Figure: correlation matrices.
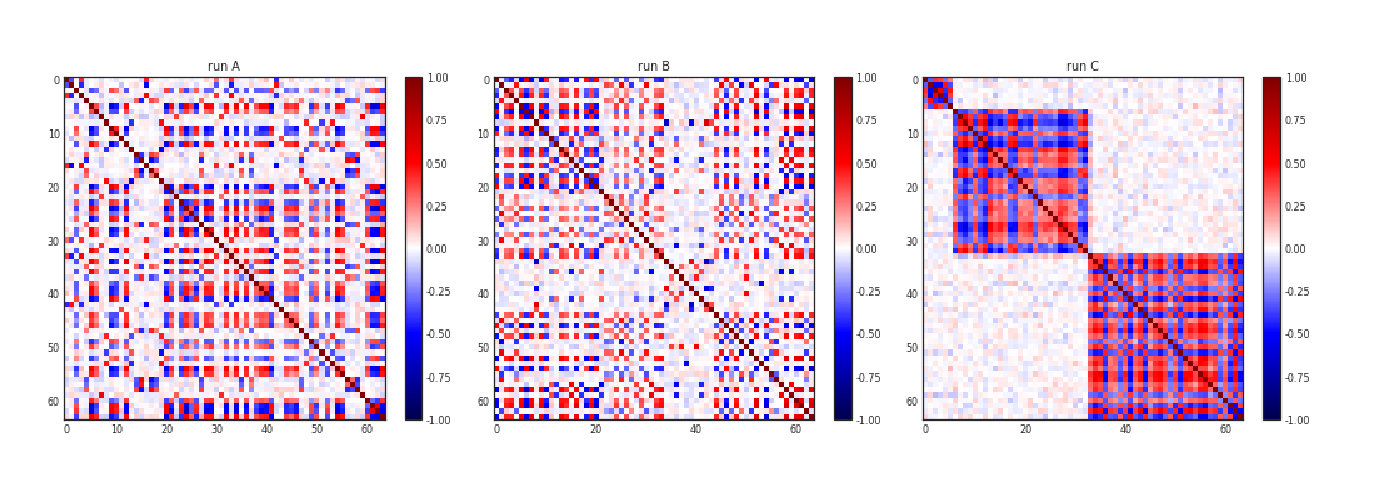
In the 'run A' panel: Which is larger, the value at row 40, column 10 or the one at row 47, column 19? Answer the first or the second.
the second
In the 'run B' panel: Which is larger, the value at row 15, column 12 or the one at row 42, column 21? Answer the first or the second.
the second
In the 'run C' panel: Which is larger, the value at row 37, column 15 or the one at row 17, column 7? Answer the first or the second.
the second
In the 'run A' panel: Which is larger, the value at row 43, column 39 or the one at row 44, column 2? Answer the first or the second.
the first
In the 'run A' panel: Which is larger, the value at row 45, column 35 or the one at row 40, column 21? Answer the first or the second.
the second
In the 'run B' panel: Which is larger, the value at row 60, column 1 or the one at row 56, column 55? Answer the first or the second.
the first
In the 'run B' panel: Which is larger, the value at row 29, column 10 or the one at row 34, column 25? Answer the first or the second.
the second
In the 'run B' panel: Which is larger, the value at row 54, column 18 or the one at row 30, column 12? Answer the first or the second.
the first
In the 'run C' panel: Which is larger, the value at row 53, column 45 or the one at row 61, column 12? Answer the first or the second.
the first
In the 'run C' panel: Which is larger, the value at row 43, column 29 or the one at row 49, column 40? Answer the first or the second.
the first
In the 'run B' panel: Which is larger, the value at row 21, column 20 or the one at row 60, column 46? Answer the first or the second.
the first
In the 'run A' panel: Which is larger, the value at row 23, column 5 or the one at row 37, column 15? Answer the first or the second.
the second
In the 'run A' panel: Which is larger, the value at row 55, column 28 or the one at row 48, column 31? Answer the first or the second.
the first
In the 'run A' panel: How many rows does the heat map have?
64
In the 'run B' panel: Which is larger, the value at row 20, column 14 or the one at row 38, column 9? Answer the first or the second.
the second
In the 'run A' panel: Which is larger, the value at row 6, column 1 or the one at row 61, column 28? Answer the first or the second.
the first
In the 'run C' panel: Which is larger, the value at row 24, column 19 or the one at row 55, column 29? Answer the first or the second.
the first
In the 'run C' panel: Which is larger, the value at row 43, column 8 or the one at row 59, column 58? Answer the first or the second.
the first
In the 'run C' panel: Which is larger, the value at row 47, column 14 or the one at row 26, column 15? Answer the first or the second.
the second
